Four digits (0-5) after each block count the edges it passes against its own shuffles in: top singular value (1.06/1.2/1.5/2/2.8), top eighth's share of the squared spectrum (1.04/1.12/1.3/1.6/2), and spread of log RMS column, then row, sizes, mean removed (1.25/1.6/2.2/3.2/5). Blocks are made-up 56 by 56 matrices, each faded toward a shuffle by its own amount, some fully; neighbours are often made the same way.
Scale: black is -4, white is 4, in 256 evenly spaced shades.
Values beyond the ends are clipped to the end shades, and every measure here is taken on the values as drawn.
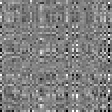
5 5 3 3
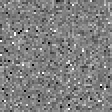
2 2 0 0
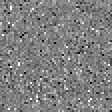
0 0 0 0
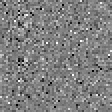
3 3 1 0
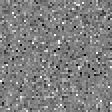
0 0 0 0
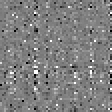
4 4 2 2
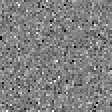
0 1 2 0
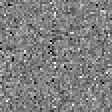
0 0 2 0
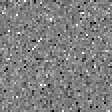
0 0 0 0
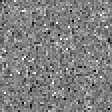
0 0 0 0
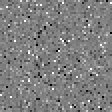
1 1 0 0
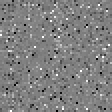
2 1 0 0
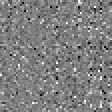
3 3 1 1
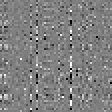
4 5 3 2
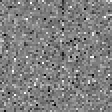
1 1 1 0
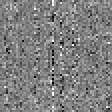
2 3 3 0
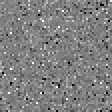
2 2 0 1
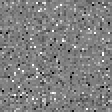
2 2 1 0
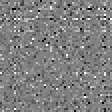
4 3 1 2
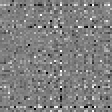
4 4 2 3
